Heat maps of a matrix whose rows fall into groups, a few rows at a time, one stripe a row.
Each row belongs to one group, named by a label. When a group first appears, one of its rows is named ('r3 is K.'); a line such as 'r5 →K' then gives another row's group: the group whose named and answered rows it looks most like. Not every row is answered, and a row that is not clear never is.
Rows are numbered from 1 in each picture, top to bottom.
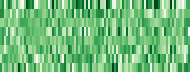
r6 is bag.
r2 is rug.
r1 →bag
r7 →bag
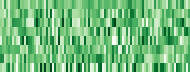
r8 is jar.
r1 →rug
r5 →bag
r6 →bag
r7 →rug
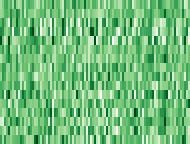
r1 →bag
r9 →bag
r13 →jar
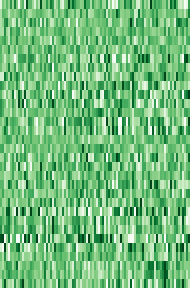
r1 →bag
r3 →rug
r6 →jar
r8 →jar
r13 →rug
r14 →bag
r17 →rug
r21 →bag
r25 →bag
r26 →bag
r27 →rug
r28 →rug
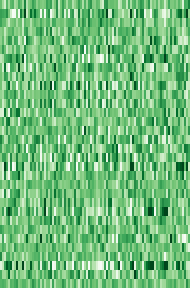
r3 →rug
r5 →bag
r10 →jar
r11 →bag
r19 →rug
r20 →rug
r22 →rug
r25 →jar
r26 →jar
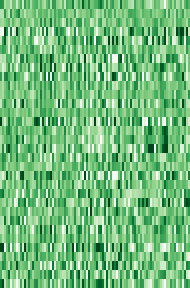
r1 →rug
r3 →jar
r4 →rug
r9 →bag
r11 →jar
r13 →jar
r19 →bag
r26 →jar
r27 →jar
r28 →rug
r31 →jar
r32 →rug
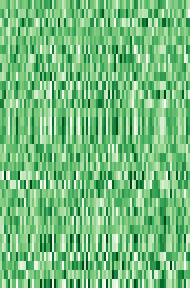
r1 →jar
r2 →bag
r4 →rug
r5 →rug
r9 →jar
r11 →bag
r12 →rug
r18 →jar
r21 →rug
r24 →jar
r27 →jar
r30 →bag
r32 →jar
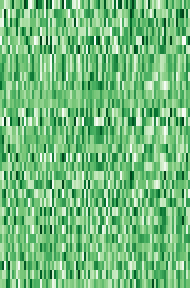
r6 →jar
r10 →rug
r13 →bag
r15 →rug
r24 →jar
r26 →jar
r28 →jar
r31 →jar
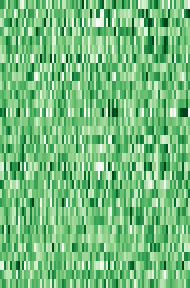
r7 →jar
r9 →bag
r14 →bag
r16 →rug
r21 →rug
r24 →rug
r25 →rug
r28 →bag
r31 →rug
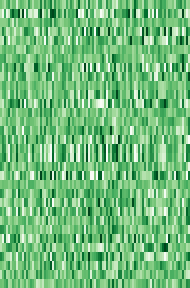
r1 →jar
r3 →jar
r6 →bag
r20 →jar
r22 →rug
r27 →rug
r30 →jar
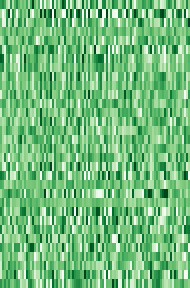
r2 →jar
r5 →bag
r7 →rug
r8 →rug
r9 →jar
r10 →jar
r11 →bag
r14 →jar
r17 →jar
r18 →rug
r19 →jar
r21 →rug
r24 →rug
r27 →bag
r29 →bag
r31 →bag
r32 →bag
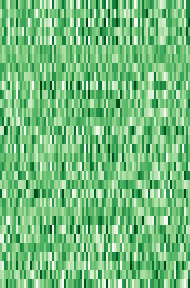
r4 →rug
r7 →jar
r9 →rug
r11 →rug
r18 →bag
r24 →bag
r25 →rug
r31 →jar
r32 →bag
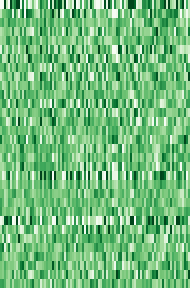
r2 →bag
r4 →jar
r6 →bag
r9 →jar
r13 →jar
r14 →rug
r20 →jar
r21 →jar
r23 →bag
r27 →rug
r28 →rug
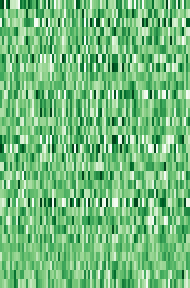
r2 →bag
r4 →bag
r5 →bag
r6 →jar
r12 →jar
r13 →jar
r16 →bag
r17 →rug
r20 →rug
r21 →rug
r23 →jar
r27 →jar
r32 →bag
